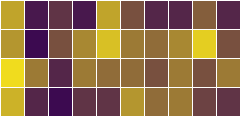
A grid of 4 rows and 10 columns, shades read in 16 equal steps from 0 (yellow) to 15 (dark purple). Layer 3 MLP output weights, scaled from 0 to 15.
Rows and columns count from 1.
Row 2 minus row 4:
2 2 -5 -6 -10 2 0 -1 -10 -2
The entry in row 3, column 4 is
7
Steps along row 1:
up down up down up up same down up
